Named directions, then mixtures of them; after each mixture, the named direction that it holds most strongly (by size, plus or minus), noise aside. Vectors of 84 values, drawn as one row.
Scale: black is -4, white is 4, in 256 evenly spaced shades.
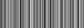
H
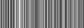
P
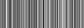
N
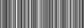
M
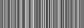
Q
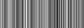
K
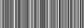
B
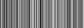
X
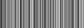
H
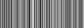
X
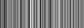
H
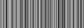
N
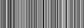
N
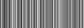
M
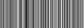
Q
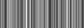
K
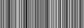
K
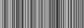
K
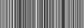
P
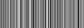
Q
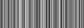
Q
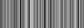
H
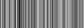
P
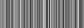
H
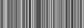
M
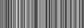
M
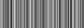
B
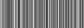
B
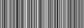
K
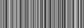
N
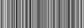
M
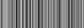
M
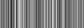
P
